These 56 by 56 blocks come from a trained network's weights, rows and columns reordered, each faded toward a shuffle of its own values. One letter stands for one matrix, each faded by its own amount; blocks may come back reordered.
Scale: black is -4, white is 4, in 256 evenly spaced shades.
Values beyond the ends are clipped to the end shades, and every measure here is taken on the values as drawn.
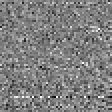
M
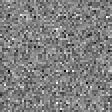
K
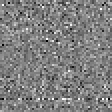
M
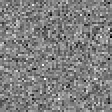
K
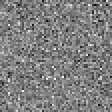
K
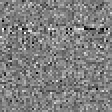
M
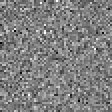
K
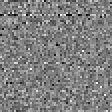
M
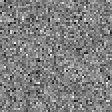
K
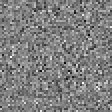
K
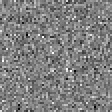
K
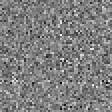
K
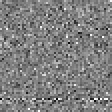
M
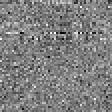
M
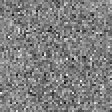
K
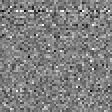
M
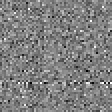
M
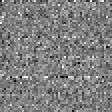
M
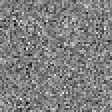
K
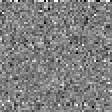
M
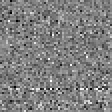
M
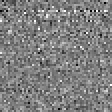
M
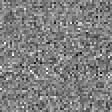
K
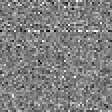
M
